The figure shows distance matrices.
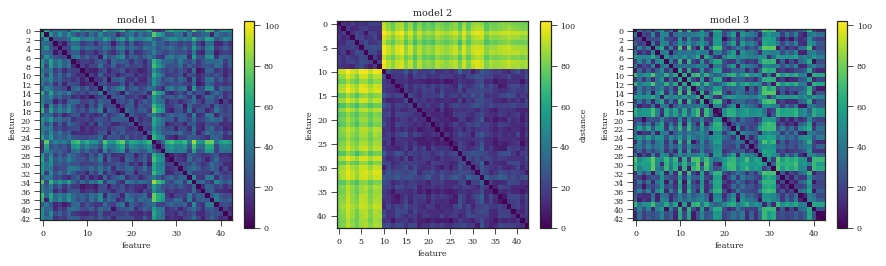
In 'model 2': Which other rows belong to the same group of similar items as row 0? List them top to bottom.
1, 2, 3, 4, 5, 6, 7, 8, 9
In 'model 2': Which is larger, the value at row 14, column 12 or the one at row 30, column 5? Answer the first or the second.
the second
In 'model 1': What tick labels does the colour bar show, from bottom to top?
0, 20, 40, 60, 80, 100
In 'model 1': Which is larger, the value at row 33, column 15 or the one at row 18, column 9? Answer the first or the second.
the second
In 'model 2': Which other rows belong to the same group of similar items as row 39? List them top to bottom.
10, 11, 12, 13, 14, 15, 16, 17, 18, 19, 20, 21, 22, 23, 24, 25, 26, 27, 28, 29, 30, 31, 32, 33, 34, 35, 36, 37, 38, 40, 41, 42
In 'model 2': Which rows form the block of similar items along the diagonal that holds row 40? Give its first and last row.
10 to 42
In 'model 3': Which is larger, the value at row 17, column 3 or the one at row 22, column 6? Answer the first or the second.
the second
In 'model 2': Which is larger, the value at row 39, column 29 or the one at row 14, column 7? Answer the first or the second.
the second
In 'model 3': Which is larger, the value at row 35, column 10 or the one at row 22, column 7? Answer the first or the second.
the first
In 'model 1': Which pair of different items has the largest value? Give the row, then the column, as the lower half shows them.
34, 25
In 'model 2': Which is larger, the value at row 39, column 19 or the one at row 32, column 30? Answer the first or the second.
the second
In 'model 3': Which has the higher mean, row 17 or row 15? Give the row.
15
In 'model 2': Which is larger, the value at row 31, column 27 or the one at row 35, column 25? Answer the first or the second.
the first
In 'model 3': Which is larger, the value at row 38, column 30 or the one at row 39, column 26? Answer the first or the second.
the first
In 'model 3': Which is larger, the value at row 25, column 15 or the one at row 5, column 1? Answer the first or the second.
the first
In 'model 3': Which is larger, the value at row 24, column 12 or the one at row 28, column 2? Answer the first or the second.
the first
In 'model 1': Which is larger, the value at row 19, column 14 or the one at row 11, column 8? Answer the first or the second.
the first
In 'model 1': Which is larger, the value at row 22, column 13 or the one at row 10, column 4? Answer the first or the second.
the second
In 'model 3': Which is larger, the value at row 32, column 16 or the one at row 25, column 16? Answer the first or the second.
the second
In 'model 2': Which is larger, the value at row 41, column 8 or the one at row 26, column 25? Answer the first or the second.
the first
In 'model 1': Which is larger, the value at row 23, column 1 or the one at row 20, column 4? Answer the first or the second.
the second
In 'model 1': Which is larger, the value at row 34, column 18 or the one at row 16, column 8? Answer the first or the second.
the second
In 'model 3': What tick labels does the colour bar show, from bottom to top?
0, 20, 40, 60, 80, 100
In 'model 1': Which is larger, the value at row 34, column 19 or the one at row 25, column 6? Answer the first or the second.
the first
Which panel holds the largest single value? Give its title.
model 2
